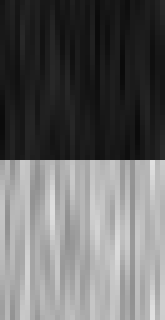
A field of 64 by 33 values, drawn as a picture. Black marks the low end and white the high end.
It is made of 2 by 1 panels. Panel 1,1: very low, streaked downward, faint in contrast. Panel 2,1: high, streaked downward.
